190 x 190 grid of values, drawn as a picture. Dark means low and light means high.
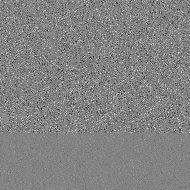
A horizontal seam about 70% of the way down splits the table, and the bottom part is calmer. Neither half mirrors the other. The distribution is heavy-tailed on both sides. Fine speckle covers the field. There are no regular stripes.
